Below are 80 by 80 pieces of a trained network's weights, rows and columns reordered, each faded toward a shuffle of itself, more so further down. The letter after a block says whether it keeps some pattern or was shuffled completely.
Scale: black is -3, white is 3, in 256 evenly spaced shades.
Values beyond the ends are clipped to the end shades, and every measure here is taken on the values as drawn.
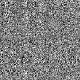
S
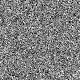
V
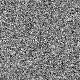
V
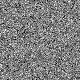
V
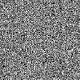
S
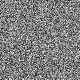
V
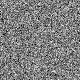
V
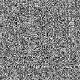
S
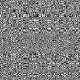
S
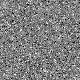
V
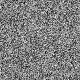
V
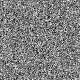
V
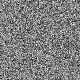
V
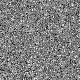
V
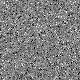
V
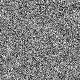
V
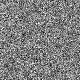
V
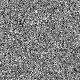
V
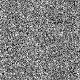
S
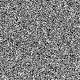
V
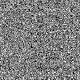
S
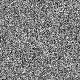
V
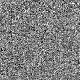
S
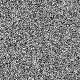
V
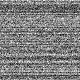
S
